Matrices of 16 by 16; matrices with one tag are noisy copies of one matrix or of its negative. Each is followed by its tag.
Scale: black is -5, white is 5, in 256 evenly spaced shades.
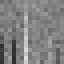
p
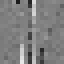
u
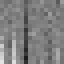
p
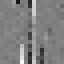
u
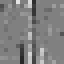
u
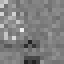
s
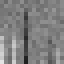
p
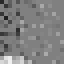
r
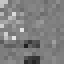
s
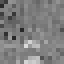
s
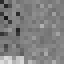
r
